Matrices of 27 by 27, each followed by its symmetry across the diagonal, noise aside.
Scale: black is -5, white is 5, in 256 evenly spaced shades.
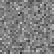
neither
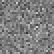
neither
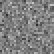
neither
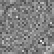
symmetric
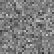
neither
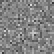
symmetric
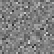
antisymmetric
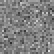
neither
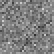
symmetric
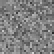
antisymmetric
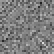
symmetric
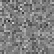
antisymmetric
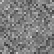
symmetric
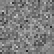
symmetric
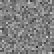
antisymmetric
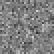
antisymmetric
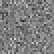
neither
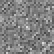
symmetric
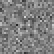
antisymmetric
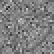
symmetric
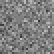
antisymmetric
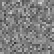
neither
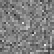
symmetric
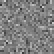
antisymmetric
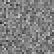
neither
